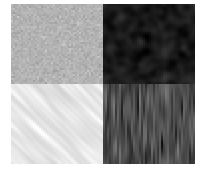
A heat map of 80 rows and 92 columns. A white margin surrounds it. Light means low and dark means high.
The table splits into 2 rows of 2 panels. Panel 1,1: low, fine-grained, faint in contrast. Panel 1,2: very high, blotchy, faint in contrast. Panel 2,1: very low, slanting down to the right, faint in contrast. Panel 2,2: high, streaked downward.
